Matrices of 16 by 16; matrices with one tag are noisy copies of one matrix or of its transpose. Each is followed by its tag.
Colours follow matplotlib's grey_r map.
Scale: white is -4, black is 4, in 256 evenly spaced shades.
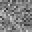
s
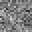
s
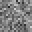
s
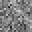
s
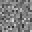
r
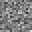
r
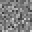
r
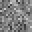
s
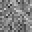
s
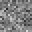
s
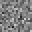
r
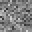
s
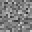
r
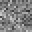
s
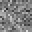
s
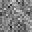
s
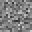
r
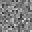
r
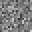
r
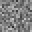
r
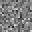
r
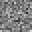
r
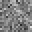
s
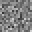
r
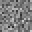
r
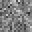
s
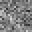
s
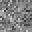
s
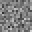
r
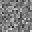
r
